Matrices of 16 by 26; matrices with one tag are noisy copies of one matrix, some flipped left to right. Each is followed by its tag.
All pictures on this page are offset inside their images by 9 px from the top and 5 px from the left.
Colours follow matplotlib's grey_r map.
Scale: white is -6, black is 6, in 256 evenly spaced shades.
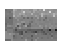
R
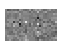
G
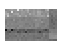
R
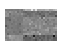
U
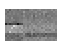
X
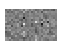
G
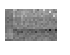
R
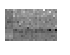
R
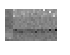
R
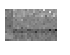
R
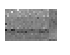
R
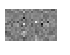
G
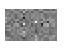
G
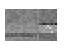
X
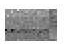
R
